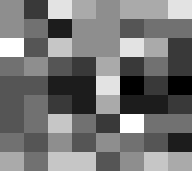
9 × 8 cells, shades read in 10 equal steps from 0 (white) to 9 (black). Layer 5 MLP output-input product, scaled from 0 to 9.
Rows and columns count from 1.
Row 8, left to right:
5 6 4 6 4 5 6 8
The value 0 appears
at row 3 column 1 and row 7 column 6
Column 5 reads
4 4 4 3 1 3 7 4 6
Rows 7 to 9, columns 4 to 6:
5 7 0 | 6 4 5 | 2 6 4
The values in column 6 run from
0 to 9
